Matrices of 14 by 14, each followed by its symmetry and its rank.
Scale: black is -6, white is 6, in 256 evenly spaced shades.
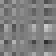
neither, rank one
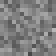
antisymmetric, full rank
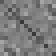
symmetric, full rank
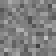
antisymmetric, full rank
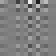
neither, rank one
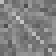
symmetric, full rank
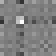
symmetric, rank two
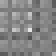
symmetric, rank two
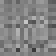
neither, rank three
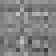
neither, rank three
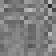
neither, rank three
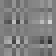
neither, rank one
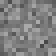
symmetric, full rank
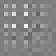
symmetric, rank two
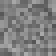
antisymmetric, full rank
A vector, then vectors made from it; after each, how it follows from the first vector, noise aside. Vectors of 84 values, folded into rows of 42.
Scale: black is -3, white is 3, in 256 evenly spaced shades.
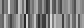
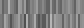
shrunk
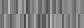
shrunk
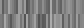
shrunk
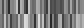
sign-scrambled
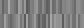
shrunk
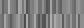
shrunk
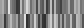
sign-scrambled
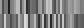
sign-scrambled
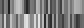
sign-scrambled
